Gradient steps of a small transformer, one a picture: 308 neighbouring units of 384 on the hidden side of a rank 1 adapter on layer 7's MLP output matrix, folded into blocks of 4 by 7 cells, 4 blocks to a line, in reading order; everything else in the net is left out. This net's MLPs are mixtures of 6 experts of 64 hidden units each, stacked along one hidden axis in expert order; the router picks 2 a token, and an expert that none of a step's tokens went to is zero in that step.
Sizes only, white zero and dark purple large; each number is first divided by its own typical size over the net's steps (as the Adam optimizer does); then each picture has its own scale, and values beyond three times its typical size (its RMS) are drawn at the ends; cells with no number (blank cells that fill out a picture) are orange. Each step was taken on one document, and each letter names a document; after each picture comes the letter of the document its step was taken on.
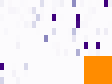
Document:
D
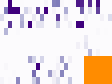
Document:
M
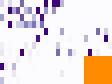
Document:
M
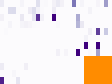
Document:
D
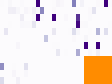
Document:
D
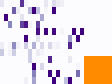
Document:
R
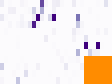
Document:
D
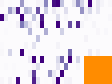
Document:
M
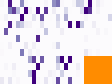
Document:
M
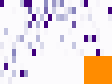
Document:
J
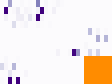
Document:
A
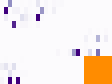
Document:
A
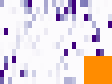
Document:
J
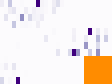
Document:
A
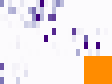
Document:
D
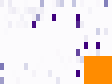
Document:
D
